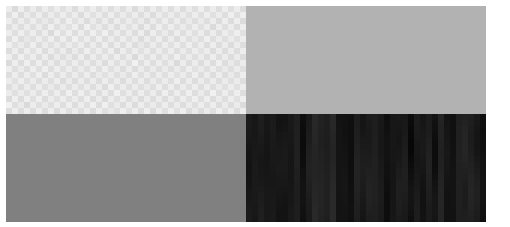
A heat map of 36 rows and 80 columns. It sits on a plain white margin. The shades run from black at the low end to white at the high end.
It is made of 2 by 2 panels. Panel 1,1: very high, checkered, faint in contrast. Panel 1,2: high, flat. Panel 2,1: middling, flat. Panel 2,2: very low, streaked downward, faint in contrast.
